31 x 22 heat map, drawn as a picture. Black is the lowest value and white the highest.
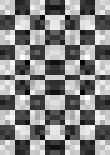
Slope: none. Histogram: two levels. Mirror symmetry: left to right and top to bottom. Grain: checkered.
